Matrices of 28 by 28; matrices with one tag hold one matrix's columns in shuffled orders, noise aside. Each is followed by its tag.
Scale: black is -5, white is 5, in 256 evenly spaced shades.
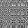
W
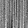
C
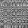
W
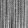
C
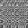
W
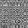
W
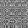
W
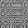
W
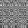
W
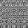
W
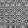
W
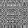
W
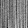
C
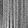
C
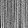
C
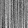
C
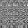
W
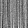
C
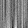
C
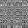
W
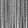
C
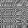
W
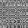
W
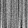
C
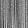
C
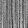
C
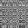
W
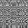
W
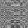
W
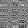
W
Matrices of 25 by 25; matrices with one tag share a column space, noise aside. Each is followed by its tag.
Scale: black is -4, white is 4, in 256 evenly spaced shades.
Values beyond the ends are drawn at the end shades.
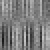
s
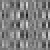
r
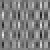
r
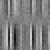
s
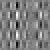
r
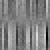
s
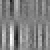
s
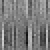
s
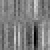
s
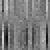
s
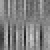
s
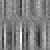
s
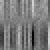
s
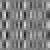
r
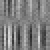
s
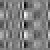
r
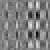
r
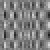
r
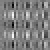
r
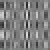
r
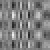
r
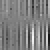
s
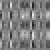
r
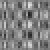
r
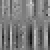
s
